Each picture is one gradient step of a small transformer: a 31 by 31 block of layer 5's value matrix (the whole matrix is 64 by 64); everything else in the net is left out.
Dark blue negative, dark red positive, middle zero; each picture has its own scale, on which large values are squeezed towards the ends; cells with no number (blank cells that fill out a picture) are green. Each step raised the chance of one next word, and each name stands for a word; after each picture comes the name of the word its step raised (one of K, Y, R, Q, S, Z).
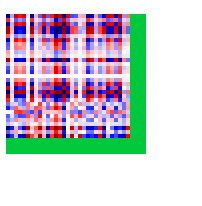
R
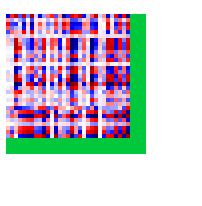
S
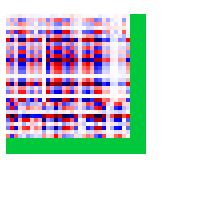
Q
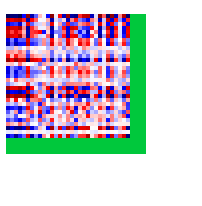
R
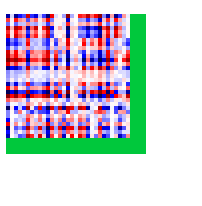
R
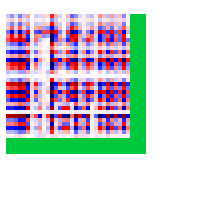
Q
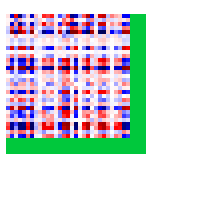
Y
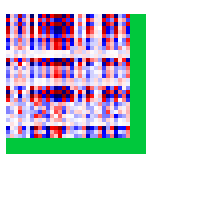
R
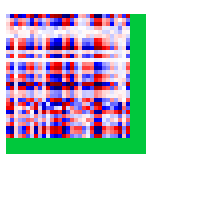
S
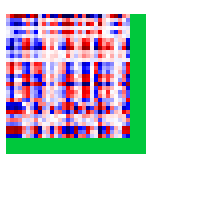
S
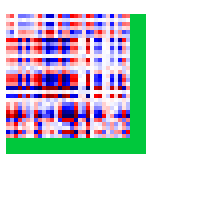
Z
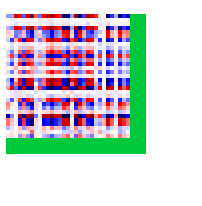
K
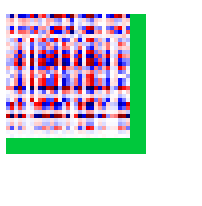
K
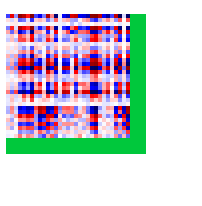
K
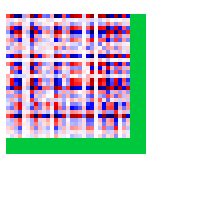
K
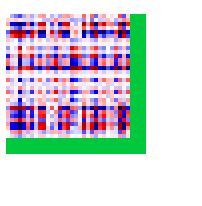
Y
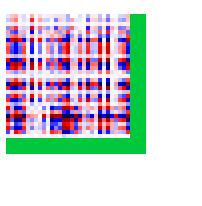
Q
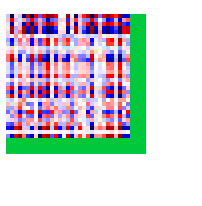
R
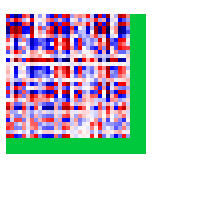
R
